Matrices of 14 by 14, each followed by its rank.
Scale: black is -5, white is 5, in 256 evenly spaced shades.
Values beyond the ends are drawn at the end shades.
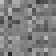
three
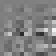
two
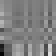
one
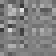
two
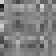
two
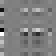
one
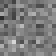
three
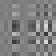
one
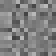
two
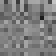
three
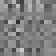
two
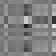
one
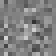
three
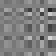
one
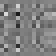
two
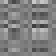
one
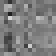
three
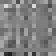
three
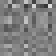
two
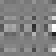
one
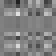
one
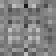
two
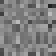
three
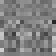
two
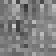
three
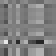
one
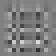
one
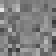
three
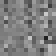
three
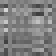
two
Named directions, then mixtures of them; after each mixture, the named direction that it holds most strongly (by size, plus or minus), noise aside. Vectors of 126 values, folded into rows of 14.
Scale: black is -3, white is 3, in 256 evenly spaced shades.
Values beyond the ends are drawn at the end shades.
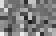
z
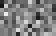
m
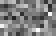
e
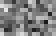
z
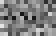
e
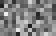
m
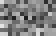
e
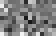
z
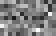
e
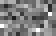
e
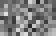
m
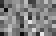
z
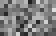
m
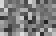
z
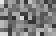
z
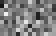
m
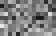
e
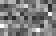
e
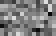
e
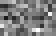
e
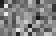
m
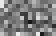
z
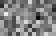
m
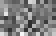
z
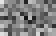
z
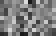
z
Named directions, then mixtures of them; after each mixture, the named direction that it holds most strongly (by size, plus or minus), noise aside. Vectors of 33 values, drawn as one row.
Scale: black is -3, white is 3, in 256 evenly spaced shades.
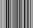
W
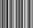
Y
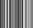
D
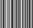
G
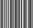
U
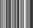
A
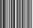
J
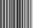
J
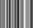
A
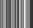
A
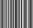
U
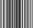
W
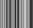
A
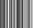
J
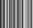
J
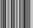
A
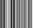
J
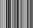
A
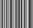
U
